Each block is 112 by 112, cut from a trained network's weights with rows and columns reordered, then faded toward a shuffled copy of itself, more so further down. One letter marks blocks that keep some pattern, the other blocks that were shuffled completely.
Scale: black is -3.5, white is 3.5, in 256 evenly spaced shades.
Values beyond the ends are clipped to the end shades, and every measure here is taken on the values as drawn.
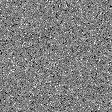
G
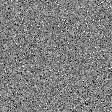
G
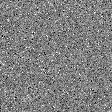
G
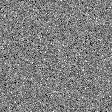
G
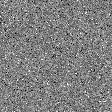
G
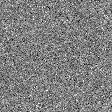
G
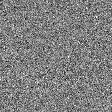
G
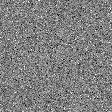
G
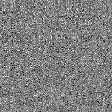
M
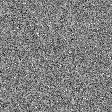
G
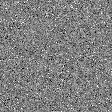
G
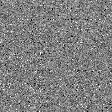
M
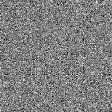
M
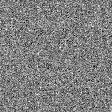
M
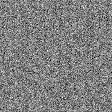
M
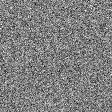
G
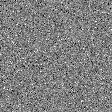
G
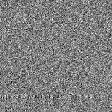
M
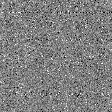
M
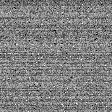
M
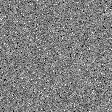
G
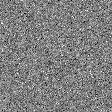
G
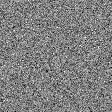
G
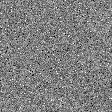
G
